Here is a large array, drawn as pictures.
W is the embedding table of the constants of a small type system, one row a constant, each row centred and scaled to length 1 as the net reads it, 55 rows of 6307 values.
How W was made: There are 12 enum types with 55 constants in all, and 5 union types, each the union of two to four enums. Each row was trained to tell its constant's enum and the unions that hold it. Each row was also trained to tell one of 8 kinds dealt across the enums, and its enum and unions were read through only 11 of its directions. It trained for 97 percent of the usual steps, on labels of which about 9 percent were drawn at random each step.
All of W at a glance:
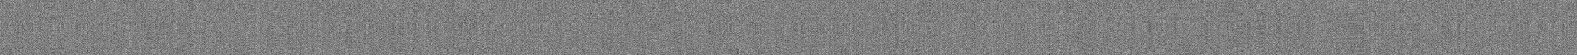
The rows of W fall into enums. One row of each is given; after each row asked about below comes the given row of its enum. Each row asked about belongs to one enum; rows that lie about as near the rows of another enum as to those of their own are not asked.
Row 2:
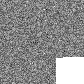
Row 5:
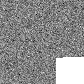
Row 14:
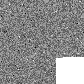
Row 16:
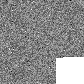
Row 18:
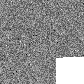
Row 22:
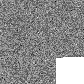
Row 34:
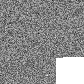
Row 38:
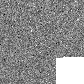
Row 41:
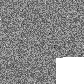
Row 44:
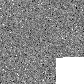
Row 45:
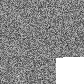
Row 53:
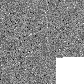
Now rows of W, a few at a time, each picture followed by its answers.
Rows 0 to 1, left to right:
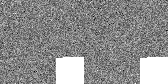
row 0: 44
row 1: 18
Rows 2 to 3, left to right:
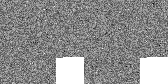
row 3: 5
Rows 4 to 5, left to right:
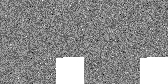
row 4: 45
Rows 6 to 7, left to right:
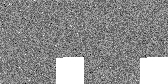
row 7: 45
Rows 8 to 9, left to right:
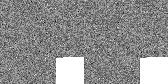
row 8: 45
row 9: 41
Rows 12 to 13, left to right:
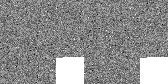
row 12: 5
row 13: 14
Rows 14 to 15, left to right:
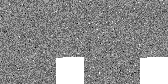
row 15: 2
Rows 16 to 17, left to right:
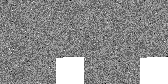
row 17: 53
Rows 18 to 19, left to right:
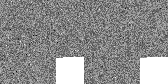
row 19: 53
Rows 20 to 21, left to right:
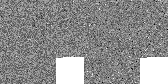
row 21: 5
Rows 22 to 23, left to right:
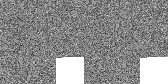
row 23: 16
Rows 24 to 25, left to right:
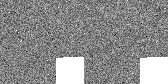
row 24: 38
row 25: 38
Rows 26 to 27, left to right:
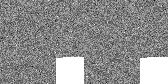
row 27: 38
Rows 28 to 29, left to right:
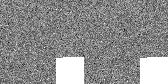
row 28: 14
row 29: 38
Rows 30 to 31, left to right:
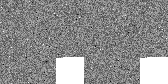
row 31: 14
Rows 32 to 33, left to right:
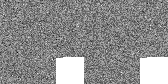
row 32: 41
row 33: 14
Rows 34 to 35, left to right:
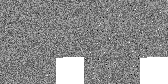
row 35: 53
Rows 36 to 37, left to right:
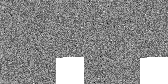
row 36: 5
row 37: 41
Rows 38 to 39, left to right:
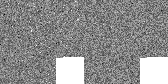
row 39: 16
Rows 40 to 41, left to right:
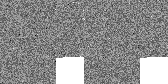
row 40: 5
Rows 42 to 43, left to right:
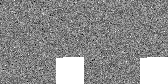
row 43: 34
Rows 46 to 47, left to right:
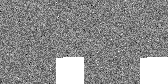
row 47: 38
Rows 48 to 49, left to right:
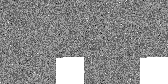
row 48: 16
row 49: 53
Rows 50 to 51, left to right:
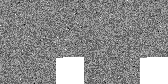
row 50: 14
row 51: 53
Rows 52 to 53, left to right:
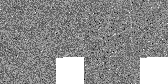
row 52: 18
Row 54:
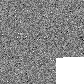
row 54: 45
